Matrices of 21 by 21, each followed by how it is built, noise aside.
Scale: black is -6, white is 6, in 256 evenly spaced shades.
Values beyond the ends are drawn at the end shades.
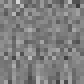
low rank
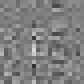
low rank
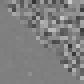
upper triangular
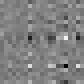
low rank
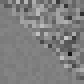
upper triangular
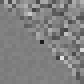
upper triangular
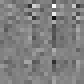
low rank
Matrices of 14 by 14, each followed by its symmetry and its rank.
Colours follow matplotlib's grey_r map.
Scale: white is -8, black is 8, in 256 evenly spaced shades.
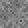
symmetric, full rank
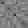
symmetric, rank three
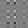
neither, rank one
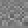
neither, rank three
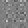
neither, rank three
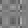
neither, rank one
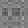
neither, rank two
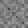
symmetric, rank three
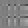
neither, rank one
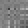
symmetric, rank two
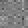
neither, rank two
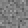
symmetric, full rank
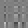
neither, rank one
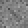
symmetric, full rank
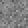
symmetric, full rank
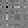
symmetric, rank two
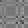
symmetric, rank two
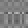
neither, rank one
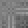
symmetric, rank two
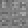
neither, rank three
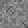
symmetric, full rank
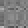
neither, rank two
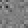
symmetric, rank three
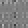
neither, rank two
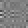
neither, rank two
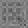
symmetric, rank three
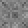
symmetric, rank three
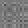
symmetric, rank two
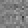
neither, rank three
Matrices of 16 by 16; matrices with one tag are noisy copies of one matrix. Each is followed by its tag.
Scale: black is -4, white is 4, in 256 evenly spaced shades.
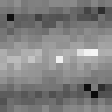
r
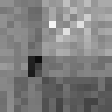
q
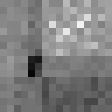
q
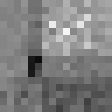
q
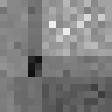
q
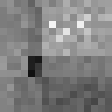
q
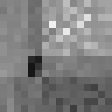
q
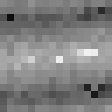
r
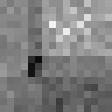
q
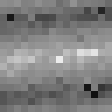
r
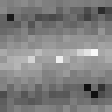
r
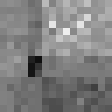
q
